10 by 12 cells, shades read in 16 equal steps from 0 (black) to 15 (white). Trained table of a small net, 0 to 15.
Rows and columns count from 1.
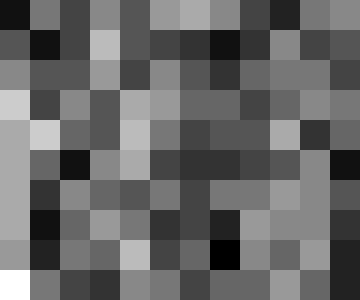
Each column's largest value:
15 12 8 11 11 9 10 8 9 10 9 8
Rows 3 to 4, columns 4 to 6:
9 4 8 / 5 10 9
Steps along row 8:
down up up down down up down up down same down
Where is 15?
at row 10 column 1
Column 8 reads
8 1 3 6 5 3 7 2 0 6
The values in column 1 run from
1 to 15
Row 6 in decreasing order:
10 10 8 8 6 5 4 4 3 3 1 1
